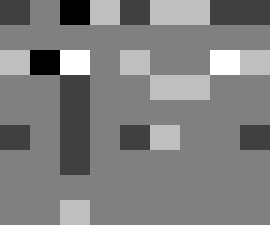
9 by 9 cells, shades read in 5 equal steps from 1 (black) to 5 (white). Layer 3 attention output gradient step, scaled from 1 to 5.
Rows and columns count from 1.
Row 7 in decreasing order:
3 3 3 3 3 3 3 3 2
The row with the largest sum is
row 3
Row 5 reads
3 3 2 3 3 3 3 3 3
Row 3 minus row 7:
1 -2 3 0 1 0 0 2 1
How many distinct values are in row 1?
4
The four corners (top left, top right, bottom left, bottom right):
2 2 3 3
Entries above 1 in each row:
8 9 8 9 9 9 9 9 9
